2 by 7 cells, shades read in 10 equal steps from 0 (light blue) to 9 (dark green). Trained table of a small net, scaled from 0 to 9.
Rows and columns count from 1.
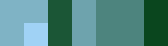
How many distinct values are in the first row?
5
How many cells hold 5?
4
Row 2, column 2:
0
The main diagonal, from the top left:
2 0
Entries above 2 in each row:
5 5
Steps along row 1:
same up down up same up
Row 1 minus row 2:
0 2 0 0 0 0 0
